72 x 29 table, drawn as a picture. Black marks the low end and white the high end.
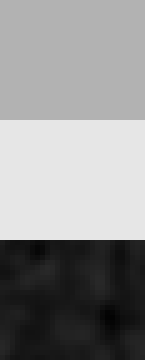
It is made of 3 by 1 panels. Panel 1,1: high, flat. Panel 2,1: very high, flat. Panel 3,1: very low, blotchy, faint in contrast.
